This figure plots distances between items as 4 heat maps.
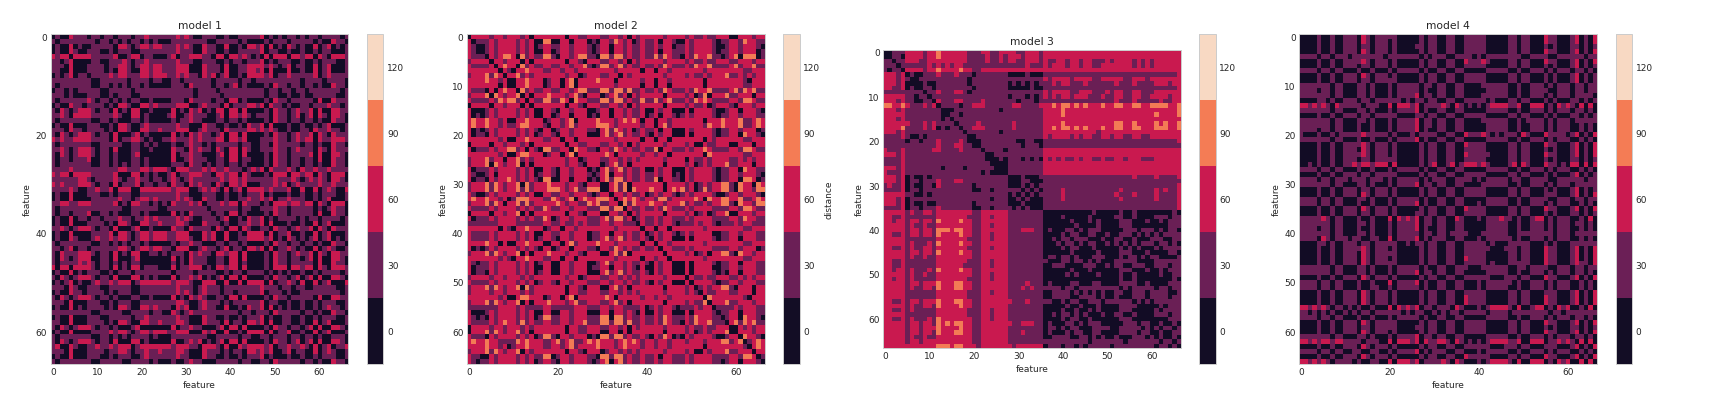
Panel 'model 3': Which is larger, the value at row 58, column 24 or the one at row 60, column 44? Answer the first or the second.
the first
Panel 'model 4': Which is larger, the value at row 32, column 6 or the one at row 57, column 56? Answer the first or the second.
the second
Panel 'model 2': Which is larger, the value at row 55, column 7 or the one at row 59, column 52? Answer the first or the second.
the first
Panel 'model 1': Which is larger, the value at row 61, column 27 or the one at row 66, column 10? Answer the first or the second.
the first
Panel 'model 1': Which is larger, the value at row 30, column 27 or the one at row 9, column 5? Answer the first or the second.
the first
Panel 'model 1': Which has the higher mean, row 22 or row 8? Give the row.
8
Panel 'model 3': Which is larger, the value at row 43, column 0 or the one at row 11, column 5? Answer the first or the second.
the first
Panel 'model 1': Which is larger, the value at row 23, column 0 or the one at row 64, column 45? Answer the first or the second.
the second
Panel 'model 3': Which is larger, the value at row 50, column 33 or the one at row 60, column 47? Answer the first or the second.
the first
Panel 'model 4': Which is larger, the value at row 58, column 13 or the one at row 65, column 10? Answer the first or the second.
the second
